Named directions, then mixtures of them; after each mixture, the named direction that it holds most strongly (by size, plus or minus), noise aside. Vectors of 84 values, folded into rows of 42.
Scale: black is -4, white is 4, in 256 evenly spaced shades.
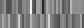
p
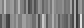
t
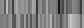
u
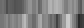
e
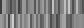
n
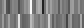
p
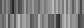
e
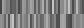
n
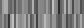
n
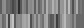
n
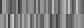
n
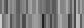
t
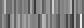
t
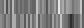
u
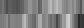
e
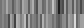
u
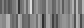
t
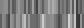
t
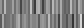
p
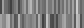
t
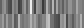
p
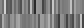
p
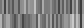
t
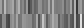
t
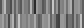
n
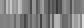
e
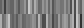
t
